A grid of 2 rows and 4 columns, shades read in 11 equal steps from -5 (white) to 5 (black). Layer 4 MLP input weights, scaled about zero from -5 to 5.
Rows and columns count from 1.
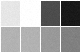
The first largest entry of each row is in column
4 4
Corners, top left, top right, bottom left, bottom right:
-4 4 -2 0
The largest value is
4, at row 1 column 4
